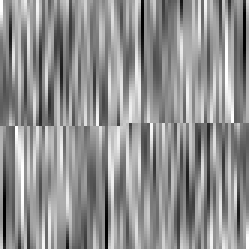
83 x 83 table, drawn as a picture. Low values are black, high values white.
A half turn leaves it unchanged. There is no overall slope. Streaks run downward.
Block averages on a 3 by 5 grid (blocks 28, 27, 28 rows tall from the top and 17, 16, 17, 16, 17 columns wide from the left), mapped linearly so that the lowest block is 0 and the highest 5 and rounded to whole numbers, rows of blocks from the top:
3 0 3 2 2 / 2 3 5 3 2 / 2 2 3 0 3
